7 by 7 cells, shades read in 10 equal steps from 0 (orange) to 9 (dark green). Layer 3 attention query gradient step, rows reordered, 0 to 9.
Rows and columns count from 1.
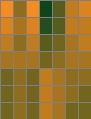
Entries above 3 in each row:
3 2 3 2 5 5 5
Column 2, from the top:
4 3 4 3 4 4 4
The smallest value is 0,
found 2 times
